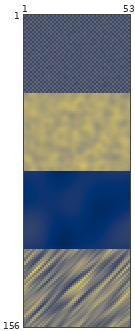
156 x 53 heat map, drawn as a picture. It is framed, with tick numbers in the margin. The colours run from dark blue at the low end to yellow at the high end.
The table splits into 4 rows of 1 panel. Panel 1,1: low, checkered. Panel 2,1: high, blotchy, faint in contrast. Panel 3,1: very low, smooth, faint in contrast. Panel 4,1: middling, slanting up to the right, strong in contrast.
